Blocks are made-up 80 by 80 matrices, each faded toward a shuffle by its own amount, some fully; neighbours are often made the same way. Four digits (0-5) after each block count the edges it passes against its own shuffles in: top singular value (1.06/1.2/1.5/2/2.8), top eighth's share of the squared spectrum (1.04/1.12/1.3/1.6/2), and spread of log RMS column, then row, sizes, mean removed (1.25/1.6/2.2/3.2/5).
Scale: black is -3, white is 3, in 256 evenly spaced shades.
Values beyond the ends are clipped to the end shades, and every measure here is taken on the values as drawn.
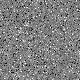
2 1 0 0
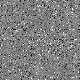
3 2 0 2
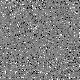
3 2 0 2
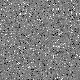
2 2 0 0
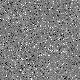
2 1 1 0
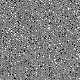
3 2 1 0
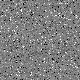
1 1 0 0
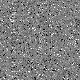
2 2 1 0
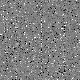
3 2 1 0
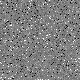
0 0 0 0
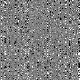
4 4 3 1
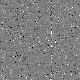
2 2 1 0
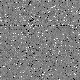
3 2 0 0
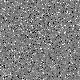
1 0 0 0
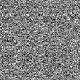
4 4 2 2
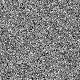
0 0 0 0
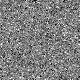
1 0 0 0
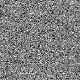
3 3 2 1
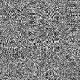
4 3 2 2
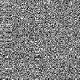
4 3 2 2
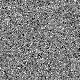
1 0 0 0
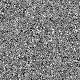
1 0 0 0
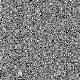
3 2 1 0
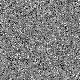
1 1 0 0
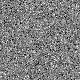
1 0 0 0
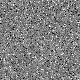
0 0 0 0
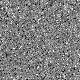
1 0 0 0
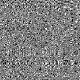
4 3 2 2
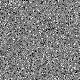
3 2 0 0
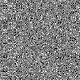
4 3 2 1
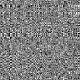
4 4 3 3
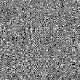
4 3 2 1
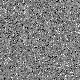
1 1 0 0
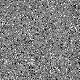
3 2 1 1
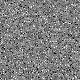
2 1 0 0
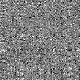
4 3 2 2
